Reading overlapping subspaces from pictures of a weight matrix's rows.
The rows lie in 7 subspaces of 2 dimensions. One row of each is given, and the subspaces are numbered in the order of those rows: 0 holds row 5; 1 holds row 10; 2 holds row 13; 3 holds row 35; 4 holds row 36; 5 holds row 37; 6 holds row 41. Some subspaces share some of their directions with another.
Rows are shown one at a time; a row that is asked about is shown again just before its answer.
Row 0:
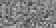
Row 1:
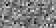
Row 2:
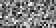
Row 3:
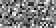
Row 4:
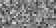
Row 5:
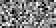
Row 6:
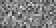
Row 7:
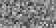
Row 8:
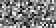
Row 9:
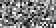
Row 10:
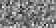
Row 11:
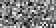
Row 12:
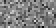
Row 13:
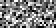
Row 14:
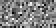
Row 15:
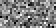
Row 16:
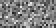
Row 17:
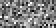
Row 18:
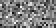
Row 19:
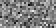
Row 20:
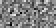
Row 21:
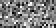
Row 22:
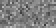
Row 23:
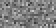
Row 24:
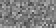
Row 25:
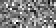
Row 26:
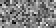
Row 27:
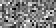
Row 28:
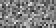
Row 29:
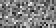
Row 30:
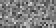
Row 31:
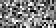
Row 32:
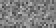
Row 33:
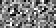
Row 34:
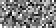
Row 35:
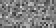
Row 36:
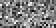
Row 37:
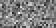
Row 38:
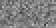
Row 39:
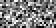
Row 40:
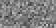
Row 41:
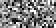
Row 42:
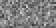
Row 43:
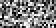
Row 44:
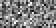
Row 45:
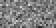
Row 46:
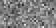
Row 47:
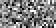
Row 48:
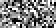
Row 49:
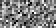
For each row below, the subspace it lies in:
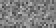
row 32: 1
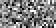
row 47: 6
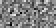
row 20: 3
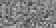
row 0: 4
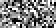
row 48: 6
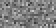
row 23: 5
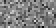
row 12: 2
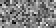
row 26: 0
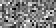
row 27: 4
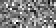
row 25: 6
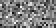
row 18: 5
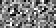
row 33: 3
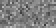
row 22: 1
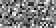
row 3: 3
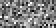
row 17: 5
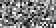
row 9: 4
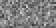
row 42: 1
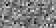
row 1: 5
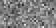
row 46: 2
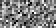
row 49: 3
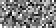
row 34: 4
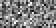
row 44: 3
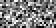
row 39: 2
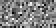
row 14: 0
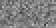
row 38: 1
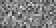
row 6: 4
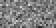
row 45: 2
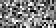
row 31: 6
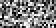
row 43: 5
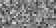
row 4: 0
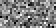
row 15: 1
